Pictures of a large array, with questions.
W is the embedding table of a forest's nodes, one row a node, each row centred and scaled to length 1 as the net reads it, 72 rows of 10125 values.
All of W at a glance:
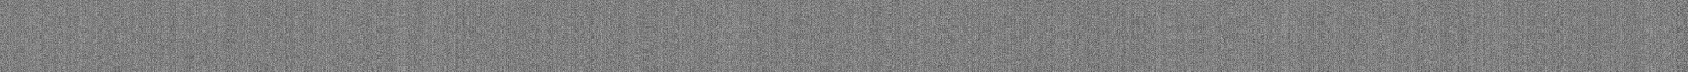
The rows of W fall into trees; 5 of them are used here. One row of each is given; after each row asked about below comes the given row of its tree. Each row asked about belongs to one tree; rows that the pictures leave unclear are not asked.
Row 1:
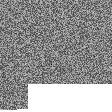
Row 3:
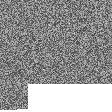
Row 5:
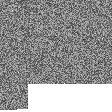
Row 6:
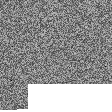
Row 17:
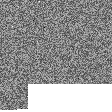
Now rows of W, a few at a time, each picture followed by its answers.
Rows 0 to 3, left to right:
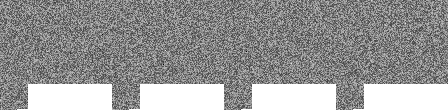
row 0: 3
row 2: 6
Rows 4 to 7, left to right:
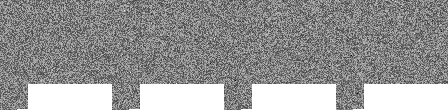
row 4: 3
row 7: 1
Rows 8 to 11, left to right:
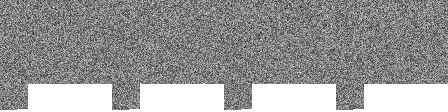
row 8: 3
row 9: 1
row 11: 6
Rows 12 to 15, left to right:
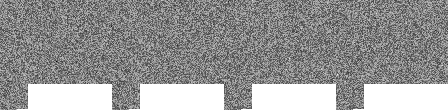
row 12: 1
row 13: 1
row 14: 6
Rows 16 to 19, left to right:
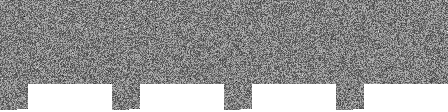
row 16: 17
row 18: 5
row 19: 3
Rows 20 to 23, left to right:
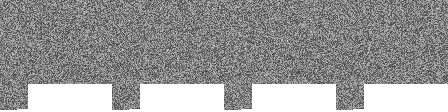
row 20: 17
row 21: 3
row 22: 17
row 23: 3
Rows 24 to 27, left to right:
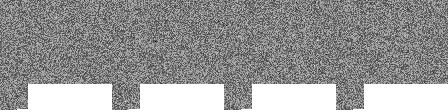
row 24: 17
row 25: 1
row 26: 5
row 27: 5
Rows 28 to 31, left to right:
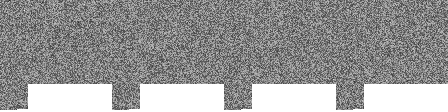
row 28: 6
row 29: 1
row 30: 6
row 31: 6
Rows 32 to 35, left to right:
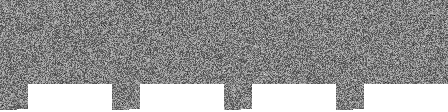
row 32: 6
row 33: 3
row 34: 17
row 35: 3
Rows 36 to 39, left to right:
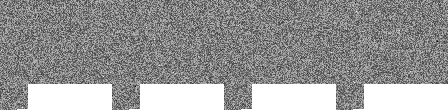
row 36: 3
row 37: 3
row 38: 3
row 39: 1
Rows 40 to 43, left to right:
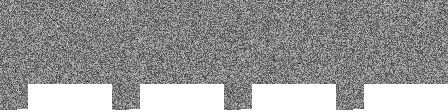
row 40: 5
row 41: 1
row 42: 1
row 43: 6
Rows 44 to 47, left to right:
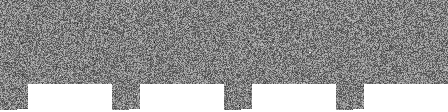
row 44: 3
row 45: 1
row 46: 17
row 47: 1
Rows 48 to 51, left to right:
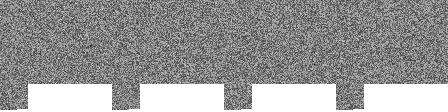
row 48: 17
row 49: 5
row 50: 3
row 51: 6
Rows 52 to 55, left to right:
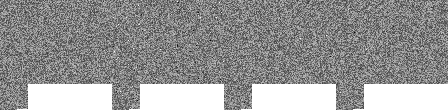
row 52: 5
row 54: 1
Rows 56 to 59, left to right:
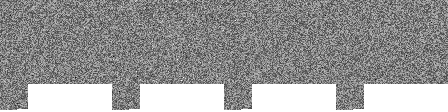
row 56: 6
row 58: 6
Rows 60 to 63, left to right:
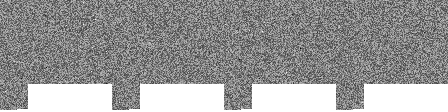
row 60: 3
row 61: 17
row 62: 17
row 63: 1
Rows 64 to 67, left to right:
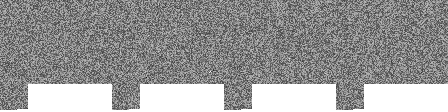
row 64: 3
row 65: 1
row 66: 6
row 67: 6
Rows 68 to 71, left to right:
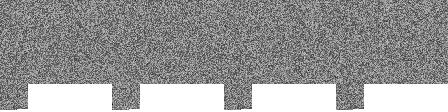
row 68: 6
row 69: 3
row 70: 6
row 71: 6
